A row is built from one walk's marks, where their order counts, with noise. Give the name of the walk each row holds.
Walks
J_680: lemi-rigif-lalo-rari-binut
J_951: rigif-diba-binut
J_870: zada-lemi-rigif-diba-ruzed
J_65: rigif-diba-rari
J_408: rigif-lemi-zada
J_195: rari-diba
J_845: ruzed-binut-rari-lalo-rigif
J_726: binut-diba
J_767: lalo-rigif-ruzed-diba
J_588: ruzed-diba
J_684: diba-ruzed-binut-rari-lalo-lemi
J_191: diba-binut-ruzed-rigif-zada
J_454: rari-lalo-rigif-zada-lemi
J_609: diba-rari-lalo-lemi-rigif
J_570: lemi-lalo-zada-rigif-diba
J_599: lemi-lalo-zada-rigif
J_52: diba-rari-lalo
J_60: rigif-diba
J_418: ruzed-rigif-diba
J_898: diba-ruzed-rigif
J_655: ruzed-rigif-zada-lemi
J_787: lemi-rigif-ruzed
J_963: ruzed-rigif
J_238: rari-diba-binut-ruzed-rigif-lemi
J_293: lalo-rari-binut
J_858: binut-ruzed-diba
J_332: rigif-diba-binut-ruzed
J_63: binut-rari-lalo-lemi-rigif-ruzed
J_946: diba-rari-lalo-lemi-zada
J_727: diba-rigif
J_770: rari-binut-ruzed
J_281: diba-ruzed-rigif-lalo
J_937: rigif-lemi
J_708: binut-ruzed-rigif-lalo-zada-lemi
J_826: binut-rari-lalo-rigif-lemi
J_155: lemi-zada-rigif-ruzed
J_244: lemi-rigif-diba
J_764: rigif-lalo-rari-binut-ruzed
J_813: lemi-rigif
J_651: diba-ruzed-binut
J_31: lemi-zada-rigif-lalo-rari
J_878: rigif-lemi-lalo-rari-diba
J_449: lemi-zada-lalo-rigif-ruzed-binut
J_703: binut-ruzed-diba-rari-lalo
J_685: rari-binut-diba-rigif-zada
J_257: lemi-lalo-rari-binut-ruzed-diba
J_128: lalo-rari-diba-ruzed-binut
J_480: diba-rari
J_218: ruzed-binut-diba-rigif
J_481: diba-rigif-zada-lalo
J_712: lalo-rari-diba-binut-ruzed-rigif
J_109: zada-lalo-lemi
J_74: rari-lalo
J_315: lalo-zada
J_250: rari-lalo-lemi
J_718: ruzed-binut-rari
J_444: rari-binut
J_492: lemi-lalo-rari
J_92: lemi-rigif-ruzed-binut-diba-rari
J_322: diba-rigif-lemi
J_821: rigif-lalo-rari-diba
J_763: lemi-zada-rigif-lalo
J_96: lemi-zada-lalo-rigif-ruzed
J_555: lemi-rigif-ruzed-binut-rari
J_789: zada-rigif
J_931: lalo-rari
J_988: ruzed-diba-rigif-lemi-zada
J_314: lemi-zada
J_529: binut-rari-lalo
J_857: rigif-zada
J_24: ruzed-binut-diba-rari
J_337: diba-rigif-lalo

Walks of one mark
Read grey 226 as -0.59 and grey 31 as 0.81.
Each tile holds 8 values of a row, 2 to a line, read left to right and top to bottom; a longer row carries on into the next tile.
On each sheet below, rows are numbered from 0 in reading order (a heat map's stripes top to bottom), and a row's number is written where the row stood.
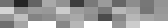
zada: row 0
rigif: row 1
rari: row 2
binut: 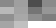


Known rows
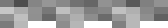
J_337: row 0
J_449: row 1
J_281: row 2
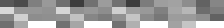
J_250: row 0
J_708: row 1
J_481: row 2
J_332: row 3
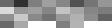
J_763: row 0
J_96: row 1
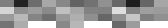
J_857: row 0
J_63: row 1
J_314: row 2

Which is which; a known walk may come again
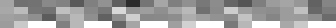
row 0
J_418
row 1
J_281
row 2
J_315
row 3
J_480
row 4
J_31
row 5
J_858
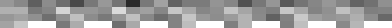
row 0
J_951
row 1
J_826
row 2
J_599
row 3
J_529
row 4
J_96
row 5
J_931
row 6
J_63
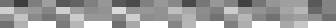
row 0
J_481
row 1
J_492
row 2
J_250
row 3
J_570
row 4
J_322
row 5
J_651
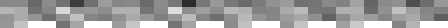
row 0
J_764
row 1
J_708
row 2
J_92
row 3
J_937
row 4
J_878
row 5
J_767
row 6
J_718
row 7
J_155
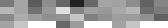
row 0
J_444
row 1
J_314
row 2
J_332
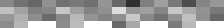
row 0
J_449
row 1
J_680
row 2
J_763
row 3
J_337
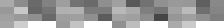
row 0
J_588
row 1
J_218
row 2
J_963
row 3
J_726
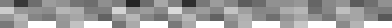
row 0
J_988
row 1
J_712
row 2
J_857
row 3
J_813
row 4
J_238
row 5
J_128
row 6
J_787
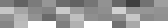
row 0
J_845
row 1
J_684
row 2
J_946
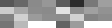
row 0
J_74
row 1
J_109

